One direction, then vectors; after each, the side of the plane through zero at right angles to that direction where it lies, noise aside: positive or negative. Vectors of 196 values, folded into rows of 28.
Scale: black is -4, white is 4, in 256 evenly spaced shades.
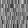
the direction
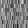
positive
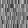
positive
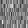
negative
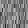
negative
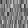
negative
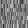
negative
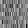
positive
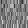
negative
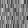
positive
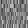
negative
